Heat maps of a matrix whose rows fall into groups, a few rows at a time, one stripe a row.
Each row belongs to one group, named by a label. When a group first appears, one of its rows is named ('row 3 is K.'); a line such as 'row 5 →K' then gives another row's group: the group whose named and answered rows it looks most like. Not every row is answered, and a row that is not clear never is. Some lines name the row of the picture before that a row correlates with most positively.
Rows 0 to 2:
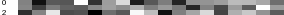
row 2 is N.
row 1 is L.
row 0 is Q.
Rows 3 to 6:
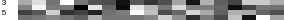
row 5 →N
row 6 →L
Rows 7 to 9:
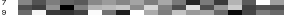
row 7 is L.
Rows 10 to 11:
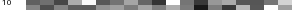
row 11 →L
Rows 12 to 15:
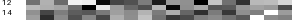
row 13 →N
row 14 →L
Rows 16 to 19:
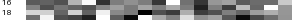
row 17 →L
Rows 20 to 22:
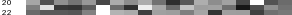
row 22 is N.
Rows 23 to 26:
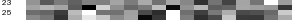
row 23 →L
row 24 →N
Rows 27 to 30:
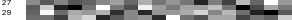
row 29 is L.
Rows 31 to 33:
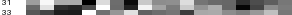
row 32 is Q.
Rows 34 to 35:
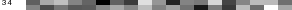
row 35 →L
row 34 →N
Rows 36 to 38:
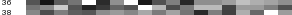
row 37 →N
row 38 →L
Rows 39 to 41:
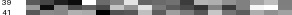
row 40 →L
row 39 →Q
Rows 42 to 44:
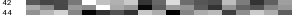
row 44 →N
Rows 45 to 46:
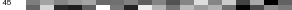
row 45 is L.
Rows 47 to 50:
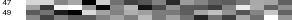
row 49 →Q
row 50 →L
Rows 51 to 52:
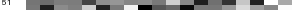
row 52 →Q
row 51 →L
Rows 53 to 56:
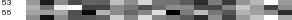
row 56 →L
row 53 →L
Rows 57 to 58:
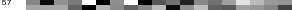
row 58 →N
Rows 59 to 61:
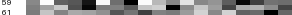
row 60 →N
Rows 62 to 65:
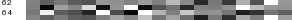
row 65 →L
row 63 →Q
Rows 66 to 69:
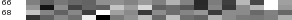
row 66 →L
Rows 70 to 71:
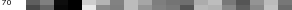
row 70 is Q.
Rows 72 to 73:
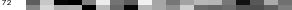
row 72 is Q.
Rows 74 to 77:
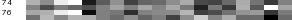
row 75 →L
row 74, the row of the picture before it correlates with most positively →73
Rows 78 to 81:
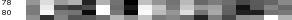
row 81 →L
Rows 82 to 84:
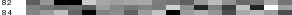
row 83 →L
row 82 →Q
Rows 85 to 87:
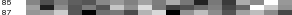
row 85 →L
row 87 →N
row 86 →L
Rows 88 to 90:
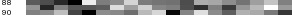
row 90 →N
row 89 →L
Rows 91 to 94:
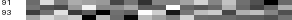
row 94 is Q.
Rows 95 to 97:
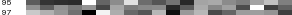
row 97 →N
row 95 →Q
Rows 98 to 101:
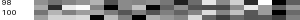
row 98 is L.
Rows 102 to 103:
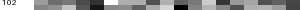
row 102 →N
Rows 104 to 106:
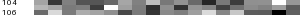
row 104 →L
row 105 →N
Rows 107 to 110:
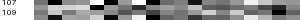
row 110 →Q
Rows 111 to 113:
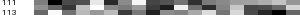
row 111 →Q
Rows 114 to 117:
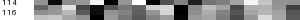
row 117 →N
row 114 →Q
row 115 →N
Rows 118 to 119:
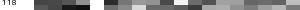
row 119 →Q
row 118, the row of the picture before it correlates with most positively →114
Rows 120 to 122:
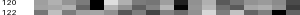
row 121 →N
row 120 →N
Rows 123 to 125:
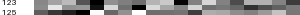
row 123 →N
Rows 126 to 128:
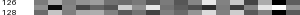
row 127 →L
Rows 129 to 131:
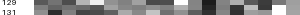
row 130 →L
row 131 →L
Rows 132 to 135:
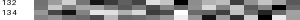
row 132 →N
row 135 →L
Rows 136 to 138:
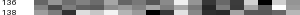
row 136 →L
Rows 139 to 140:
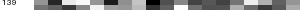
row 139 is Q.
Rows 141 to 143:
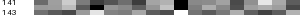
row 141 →N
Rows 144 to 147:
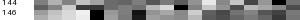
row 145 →N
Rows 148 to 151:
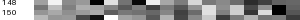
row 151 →N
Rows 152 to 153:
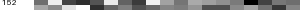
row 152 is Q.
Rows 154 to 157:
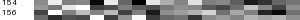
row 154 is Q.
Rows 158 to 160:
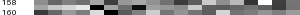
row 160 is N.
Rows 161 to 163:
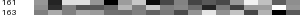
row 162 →L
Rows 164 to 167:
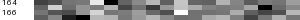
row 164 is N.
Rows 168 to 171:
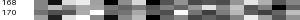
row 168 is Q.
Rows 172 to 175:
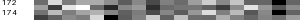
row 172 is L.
